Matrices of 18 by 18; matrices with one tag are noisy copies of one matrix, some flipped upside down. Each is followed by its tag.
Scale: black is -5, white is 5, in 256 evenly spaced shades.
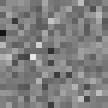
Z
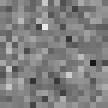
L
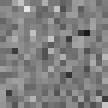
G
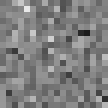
G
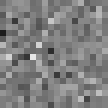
Z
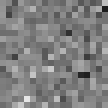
G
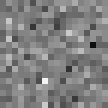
L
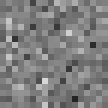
L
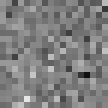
G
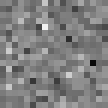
L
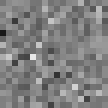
Z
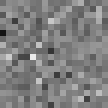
Z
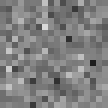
L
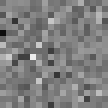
Z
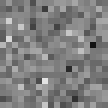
L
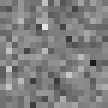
L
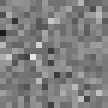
Z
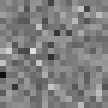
Z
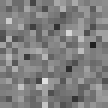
L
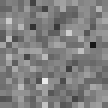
L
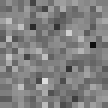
L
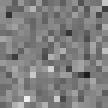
G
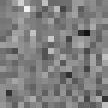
G
